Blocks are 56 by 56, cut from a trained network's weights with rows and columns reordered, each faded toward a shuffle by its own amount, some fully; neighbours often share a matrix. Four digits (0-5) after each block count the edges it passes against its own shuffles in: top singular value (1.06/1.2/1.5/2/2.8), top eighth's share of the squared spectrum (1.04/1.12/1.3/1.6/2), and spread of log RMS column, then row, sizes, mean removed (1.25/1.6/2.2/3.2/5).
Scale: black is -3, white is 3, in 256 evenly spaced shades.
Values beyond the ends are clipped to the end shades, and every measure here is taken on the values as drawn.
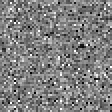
1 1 1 0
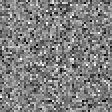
1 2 1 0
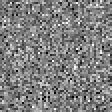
2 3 0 1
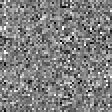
2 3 2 1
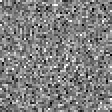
0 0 0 0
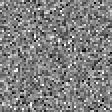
0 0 0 0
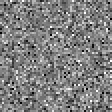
1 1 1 0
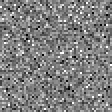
0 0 0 0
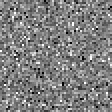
0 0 0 0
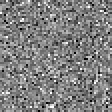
1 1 0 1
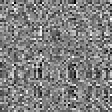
4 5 3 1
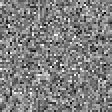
0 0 0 0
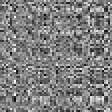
4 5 3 3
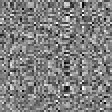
4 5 3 2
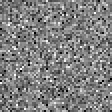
0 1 0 0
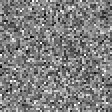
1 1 0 0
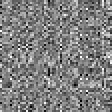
4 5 3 1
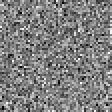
1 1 0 0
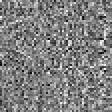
3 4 2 1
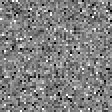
0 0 0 0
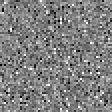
0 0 0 0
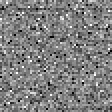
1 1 0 0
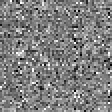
2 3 2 1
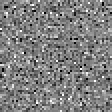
1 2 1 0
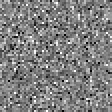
1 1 1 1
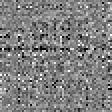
3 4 3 2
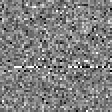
3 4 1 2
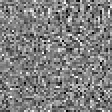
3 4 2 2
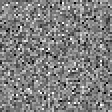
1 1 0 0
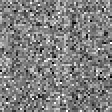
1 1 0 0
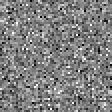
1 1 0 0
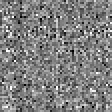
2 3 1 2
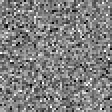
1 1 0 1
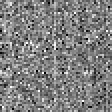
2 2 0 1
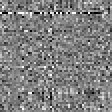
3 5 2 3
